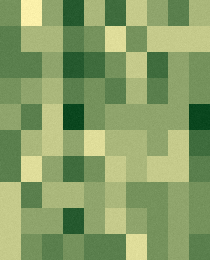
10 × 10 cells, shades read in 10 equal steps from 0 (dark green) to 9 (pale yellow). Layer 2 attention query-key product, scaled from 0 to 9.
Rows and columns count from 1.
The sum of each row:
48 55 36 43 39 55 52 50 48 44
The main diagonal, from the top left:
4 6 5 3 4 6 6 4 5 3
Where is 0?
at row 5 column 4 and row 5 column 10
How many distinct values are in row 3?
6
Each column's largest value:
7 9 7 6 8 8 8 7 7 7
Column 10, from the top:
6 7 4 4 0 2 3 4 4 3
